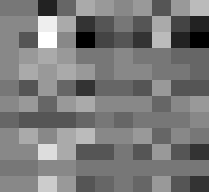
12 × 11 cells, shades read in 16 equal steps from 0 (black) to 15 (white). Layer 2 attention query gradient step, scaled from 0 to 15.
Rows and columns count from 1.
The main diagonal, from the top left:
7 8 15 9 9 6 8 7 6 5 7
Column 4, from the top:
6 10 8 9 10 6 9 5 10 10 8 9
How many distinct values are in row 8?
4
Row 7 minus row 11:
1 2 -2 1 3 1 1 1 -1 1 2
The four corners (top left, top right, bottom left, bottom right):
7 11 8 3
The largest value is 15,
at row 3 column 3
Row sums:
83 76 61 84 89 66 89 69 93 78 79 78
